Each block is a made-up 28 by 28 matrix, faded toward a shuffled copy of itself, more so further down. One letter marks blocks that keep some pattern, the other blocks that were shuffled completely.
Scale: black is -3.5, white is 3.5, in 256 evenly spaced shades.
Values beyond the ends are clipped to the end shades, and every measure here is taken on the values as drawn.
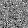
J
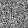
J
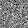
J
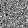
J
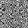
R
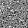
J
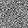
R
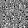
R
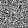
J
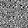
R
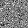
J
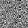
R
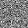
R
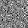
R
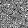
J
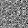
R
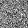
J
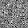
R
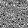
R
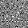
R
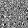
R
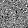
J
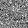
J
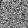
J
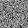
J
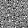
R
